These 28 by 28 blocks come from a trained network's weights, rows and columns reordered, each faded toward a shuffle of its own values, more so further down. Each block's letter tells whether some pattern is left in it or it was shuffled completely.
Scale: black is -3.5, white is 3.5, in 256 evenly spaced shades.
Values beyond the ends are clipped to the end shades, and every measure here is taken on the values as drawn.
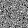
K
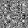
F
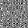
F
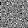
F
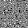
F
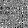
F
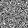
K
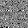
F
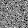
K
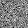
K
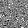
K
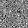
F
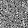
K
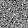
K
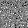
K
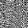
F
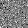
K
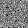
K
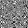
F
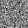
K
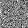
K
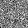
K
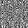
F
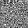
F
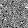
K
